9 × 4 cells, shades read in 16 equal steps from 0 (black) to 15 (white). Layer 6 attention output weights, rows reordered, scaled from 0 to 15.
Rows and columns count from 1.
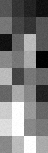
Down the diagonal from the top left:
5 4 11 0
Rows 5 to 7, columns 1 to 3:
11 4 7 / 6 10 8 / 12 15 9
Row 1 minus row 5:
-6 -1 -5 -5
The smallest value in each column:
1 3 2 0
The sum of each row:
11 19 23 25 28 26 42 43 44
